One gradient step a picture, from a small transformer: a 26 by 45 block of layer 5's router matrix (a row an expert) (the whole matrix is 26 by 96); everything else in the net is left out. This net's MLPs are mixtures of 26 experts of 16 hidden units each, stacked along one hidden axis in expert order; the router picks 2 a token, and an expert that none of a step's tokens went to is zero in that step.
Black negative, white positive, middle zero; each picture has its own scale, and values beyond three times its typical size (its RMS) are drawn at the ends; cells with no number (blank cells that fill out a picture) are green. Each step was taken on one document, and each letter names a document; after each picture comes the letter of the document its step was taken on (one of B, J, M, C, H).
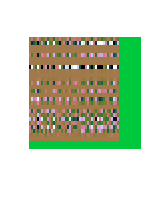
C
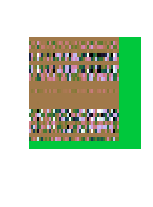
C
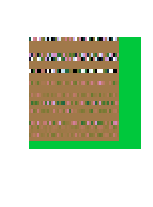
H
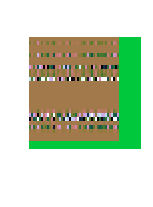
C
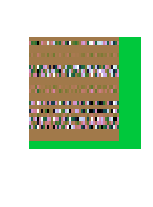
C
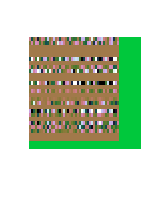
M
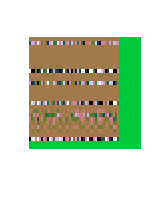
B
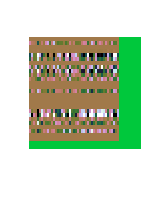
C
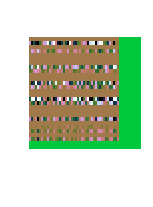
B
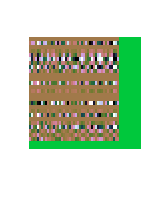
M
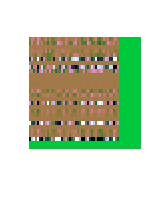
M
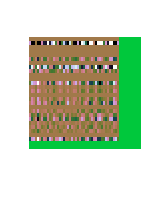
B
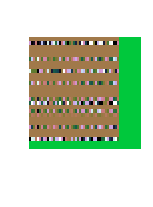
B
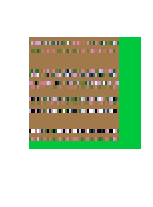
B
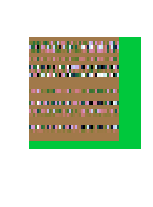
C
